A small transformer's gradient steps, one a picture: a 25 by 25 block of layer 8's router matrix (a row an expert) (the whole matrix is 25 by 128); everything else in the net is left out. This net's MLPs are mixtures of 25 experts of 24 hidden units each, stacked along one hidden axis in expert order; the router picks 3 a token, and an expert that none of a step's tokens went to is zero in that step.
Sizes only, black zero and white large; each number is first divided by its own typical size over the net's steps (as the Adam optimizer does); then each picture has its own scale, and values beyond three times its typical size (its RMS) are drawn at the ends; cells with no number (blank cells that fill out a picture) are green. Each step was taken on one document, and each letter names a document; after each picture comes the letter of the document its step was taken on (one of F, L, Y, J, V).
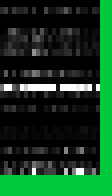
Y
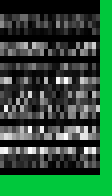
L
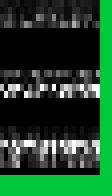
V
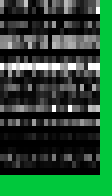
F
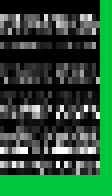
L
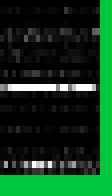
Y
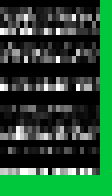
L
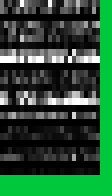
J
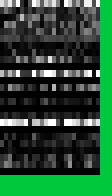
F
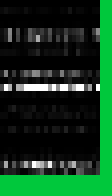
Y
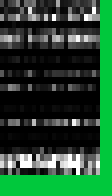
F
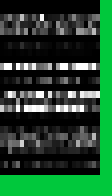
L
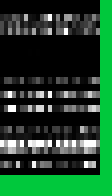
L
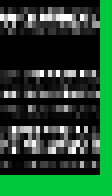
V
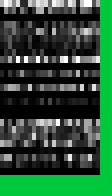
F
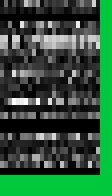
F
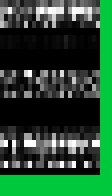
V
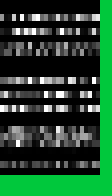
L
